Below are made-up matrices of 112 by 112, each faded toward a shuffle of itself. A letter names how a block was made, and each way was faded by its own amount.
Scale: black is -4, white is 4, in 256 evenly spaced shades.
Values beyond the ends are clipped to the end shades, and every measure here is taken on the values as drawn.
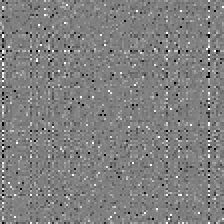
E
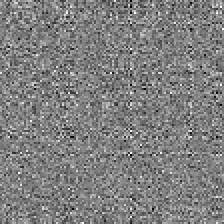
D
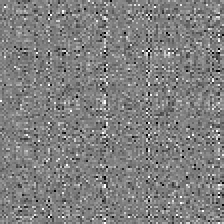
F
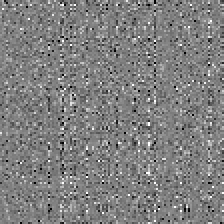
F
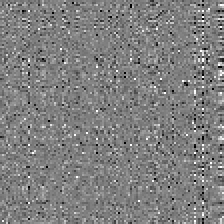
F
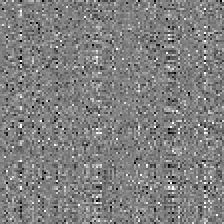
F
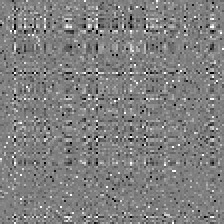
E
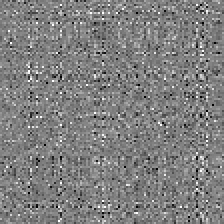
F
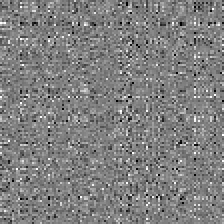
F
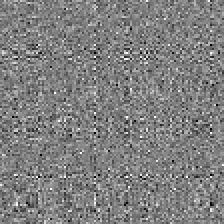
D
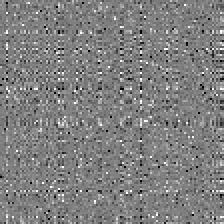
E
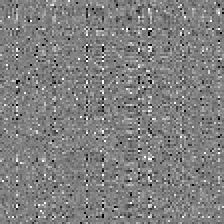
F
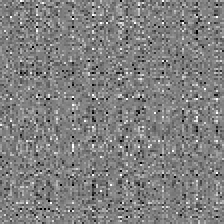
F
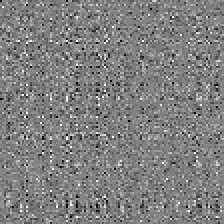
F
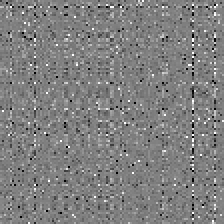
E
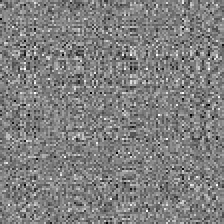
D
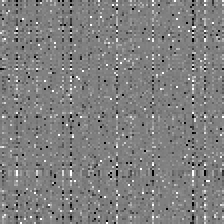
E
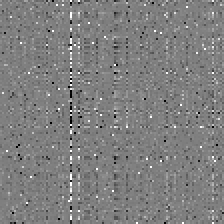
E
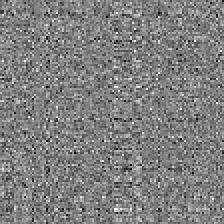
D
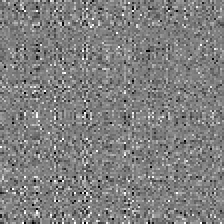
F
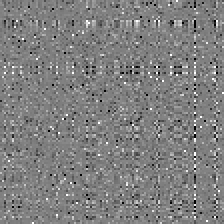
E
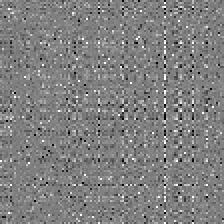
E
